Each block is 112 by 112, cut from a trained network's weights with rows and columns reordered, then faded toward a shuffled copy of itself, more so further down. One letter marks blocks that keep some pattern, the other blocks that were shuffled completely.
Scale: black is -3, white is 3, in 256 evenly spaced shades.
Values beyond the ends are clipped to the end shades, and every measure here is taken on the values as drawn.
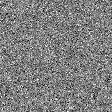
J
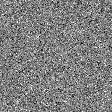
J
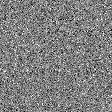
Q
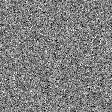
J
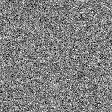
Q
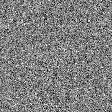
Q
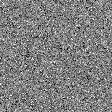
Q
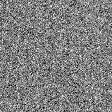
Q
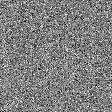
Q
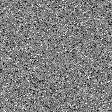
J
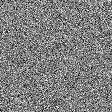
Q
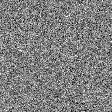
Q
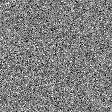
J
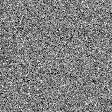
Q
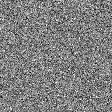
J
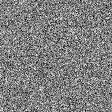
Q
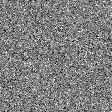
Q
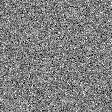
J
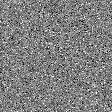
J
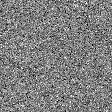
J
